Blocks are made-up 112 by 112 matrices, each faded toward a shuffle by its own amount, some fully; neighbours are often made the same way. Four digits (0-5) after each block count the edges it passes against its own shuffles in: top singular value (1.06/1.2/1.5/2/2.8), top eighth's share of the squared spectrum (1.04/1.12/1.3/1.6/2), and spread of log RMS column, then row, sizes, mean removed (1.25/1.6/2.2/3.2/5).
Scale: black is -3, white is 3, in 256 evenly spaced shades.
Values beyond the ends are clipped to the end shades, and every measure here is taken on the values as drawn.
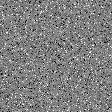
2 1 0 0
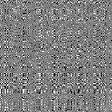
5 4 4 3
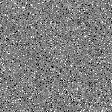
3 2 0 1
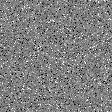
1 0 0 0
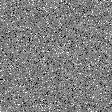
2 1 0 0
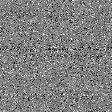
1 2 1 2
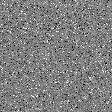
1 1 0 1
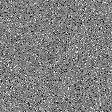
0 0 0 0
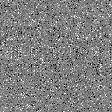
4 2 1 1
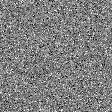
0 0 0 0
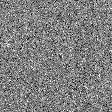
0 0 0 0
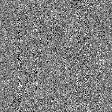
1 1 3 0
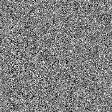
0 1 2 0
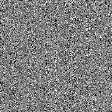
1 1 4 0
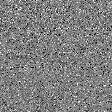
1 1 0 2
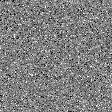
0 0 0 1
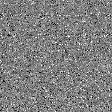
0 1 0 3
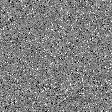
0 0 0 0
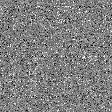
0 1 0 2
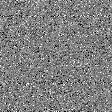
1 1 0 2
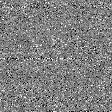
1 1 0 3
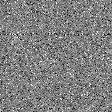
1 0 0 2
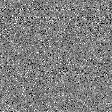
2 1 0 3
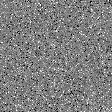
2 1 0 0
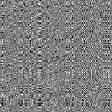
5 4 4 3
